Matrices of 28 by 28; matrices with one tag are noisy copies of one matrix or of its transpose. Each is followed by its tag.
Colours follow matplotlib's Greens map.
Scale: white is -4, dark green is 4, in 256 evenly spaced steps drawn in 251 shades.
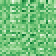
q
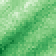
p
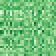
q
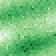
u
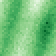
u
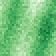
u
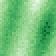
u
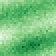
u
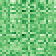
q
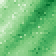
p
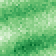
u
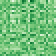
q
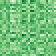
q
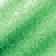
p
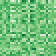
q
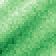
p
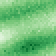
u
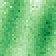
u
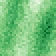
u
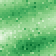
u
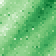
p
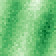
u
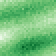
u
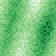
u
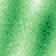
u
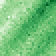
p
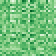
q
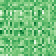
q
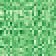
q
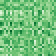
q
